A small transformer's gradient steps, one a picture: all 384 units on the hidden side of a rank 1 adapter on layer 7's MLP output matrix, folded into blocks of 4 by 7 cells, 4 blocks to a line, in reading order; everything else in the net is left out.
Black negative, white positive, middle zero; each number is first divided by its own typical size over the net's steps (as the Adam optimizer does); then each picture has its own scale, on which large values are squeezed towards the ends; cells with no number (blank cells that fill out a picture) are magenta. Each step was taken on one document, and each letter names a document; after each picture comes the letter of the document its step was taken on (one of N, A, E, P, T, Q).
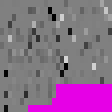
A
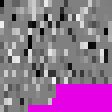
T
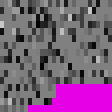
T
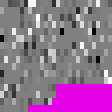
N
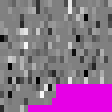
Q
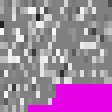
T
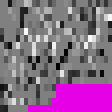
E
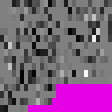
E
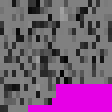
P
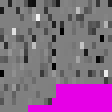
N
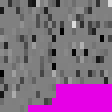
N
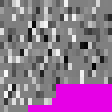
T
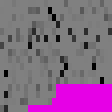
A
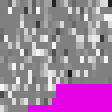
E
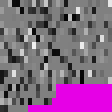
T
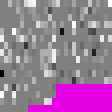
N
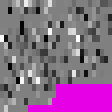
Q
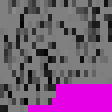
E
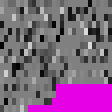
T
